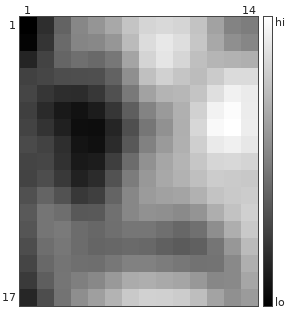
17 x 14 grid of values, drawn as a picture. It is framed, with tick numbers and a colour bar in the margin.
Average level on the scale: 50%. Ninth with the highest average: middle right. Lone odd cells: none. Slope: up to the right.
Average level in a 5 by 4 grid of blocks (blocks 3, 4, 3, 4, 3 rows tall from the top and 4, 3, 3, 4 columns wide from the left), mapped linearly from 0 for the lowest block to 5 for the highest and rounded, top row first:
1 3 5 3 | 0 1 3 5 | 0 0 3 5 | 1 2 2 3 | 1 3 3 3
